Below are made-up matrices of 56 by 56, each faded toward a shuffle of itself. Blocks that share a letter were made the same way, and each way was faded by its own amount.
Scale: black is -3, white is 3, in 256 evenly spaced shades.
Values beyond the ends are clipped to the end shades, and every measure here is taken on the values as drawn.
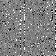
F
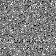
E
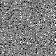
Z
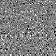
Z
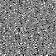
Z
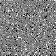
Z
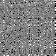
F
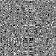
F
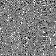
Z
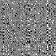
F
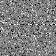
E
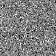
E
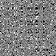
F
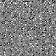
Z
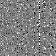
F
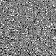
Z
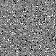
Z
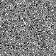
E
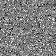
E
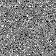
E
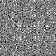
Z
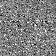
E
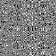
F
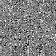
Z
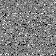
E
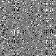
F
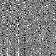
F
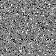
E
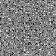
Z
